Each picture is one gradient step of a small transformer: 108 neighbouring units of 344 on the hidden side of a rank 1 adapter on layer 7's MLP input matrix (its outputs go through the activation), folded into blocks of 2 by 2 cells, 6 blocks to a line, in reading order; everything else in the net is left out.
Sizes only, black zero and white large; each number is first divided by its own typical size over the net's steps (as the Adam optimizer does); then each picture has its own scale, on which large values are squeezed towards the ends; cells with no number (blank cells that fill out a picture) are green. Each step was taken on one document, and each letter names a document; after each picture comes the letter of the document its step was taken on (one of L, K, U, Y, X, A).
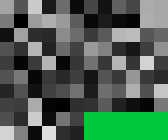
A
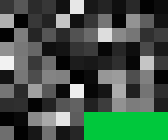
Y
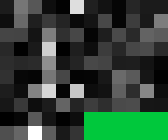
Y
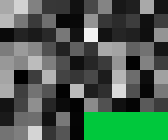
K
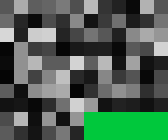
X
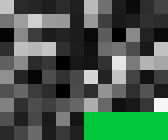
A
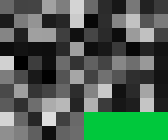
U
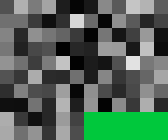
U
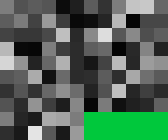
U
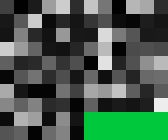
A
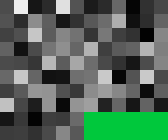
X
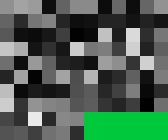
A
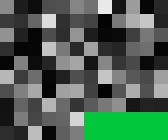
X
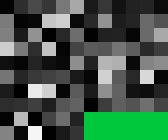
Y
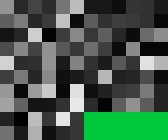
Y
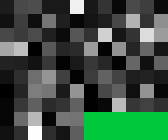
Y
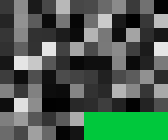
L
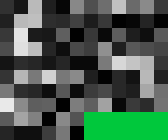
K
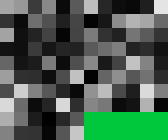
U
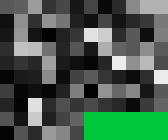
K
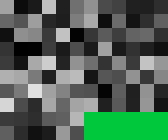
U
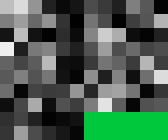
A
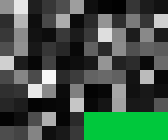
Y
